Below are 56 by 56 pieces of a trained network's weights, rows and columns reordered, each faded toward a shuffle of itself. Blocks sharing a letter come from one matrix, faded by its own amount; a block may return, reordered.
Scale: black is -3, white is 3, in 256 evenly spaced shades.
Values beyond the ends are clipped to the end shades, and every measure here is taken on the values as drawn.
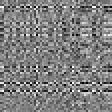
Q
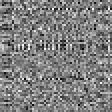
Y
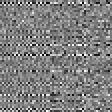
Q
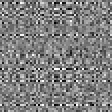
Q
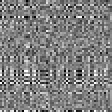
Q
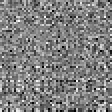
Y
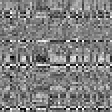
Q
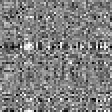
Y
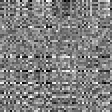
Q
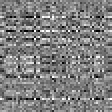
Q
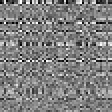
Q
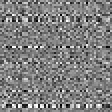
Q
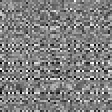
Q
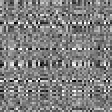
Q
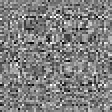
Y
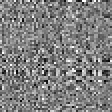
Y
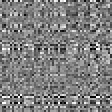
Q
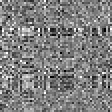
Y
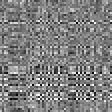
Q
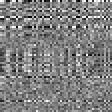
Q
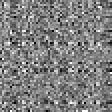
Y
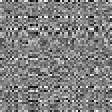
Q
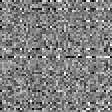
Y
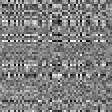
Q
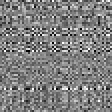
Q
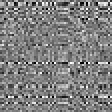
Q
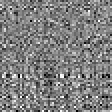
Y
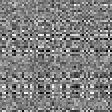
Q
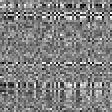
Q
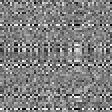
Q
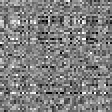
Y
